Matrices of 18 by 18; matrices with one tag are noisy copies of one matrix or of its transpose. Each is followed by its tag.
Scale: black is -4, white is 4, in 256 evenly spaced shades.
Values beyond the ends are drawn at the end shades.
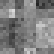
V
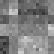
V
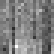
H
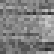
H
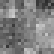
V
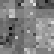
V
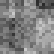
V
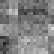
V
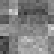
V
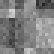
V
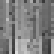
H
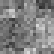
V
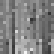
H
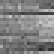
H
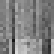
H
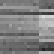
H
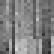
H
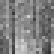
H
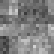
V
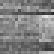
H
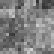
V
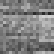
H
